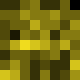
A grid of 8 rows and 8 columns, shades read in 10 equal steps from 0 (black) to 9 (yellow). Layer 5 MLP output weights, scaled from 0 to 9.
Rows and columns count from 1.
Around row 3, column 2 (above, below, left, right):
4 1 3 4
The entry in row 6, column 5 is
4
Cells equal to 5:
12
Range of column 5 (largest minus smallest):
5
